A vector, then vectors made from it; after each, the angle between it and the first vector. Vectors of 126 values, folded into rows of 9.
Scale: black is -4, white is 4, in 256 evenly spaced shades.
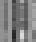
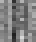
nearly parallel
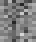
partly aligned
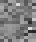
orthogonal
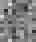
partly aligned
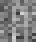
partly opposed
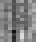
nearly parallel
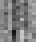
nearly parallel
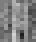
nearly opposite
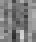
nearly parallel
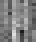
nearly opposite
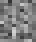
partly opposed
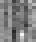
nearly parallel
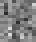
partly aligned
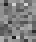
orthogonal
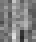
nearly opposite
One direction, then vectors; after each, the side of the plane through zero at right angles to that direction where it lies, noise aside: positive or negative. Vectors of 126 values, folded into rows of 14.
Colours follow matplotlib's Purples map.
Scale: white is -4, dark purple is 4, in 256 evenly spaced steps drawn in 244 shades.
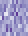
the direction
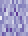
positive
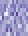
positive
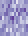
negative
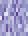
positive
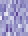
positive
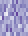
positive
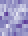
negative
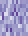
positive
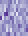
negative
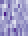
negative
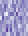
positive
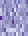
negative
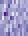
negative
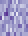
negative
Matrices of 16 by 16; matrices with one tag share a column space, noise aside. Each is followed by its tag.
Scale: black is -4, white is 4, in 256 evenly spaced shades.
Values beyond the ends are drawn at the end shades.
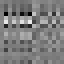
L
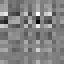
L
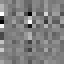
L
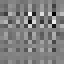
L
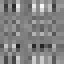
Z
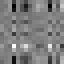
Z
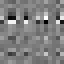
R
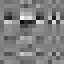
R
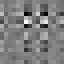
L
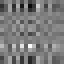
Z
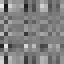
Z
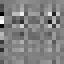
L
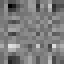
Z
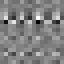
R
